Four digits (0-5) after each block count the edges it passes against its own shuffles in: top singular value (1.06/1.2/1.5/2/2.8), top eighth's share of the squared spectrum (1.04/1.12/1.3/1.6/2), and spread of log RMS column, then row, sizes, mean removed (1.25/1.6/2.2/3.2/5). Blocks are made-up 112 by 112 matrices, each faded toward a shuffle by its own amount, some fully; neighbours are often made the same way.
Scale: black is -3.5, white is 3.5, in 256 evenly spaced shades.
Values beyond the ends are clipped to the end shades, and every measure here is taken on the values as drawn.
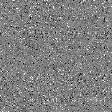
4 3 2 2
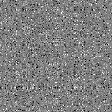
4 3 2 2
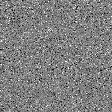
3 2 0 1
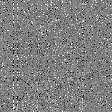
4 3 2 1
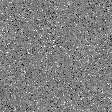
0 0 0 0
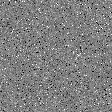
0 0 0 0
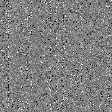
2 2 3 0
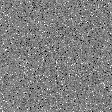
0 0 0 0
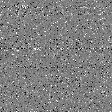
2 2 1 2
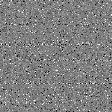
4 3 1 2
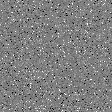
2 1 0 0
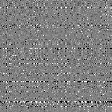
5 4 2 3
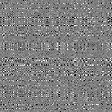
5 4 3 4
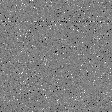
3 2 0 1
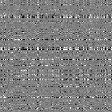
5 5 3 4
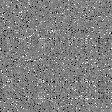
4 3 0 2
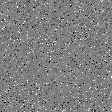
2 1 0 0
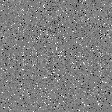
3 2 1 1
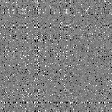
5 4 3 2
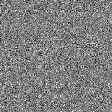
4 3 1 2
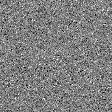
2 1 0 0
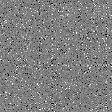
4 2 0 1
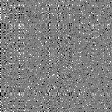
5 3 3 2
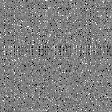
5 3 2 2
